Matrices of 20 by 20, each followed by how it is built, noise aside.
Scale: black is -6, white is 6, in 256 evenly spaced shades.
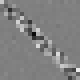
banded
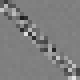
banded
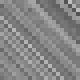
Toeplitz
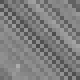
Toeplitz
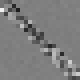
banded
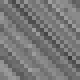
Toeplitz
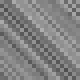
Toeplitz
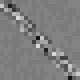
banded
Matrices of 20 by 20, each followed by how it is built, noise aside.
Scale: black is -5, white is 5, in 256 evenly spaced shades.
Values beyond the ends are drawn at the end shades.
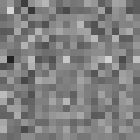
low rank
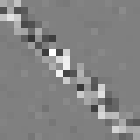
banded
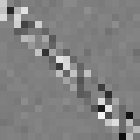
banded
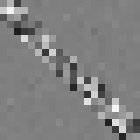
banded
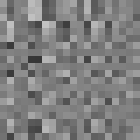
low rank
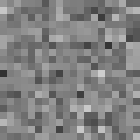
low rank
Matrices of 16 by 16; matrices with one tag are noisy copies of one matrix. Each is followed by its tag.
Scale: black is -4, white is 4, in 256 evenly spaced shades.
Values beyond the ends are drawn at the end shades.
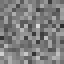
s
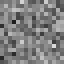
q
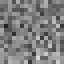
s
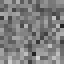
s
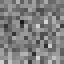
s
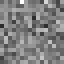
q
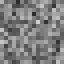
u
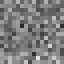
s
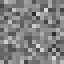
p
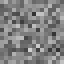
p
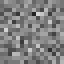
p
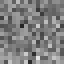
s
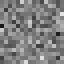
q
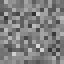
p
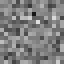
u
